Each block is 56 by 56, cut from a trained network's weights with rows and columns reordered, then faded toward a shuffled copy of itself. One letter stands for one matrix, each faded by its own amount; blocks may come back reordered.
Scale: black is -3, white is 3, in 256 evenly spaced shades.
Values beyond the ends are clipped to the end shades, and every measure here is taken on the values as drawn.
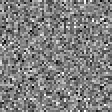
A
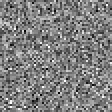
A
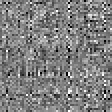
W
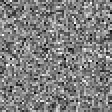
A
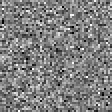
A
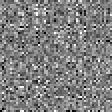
W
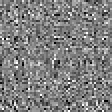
W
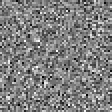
A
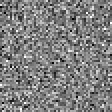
A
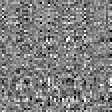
W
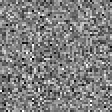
A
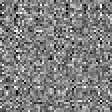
W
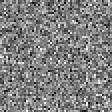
A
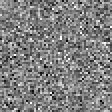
A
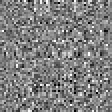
W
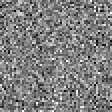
A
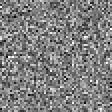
A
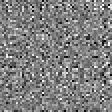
W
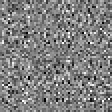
W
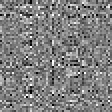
W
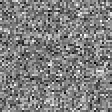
A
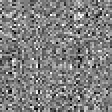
W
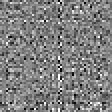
W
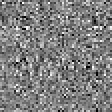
W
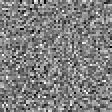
A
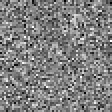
A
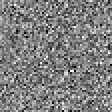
A
